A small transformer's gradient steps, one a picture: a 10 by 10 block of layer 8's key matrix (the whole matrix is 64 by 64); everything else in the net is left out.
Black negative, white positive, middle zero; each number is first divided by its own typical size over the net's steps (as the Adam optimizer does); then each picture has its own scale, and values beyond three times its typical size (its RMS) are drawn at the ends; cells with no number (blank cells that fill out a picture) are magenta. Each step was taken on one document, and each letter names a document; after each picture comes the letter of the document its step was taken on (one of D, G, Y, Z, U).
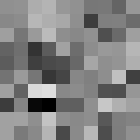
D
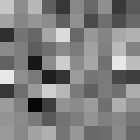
D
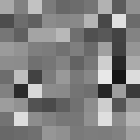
D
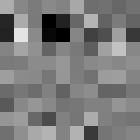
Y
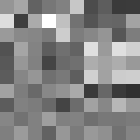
Y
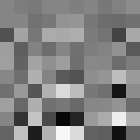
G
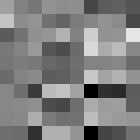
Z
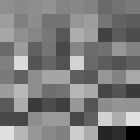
G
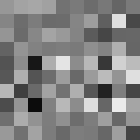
D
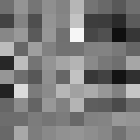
G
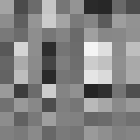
Z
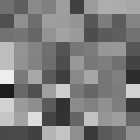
G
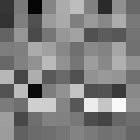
D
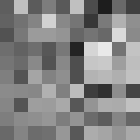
Y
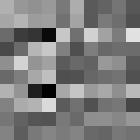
Z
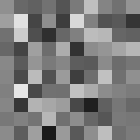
Z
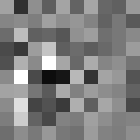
Z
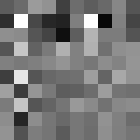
Y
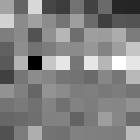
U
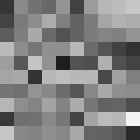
U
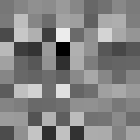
Z
